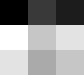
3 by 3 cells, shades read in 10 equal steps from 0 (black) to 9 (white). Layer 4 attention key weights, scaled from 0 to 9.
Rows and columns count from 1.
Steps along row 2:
down up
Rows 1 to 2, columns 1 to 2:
0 2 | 9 7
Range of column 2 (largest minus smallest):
5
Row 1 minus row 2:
-9 -5 -7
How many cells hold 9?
1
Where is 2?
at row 1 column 2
